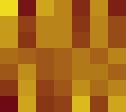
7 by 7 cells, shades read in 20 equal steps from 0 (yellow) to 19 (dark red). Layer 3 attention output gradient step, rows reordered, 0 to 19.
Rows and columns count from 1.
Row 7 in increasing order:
3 5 5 14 14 15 19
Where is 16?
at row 1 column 5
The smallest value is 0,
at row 1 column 1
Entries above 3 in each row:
6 7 7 7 7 7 6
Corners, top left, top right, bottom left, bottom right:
0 17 19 5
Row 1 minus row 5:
-12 11 -7 -3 7 -2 6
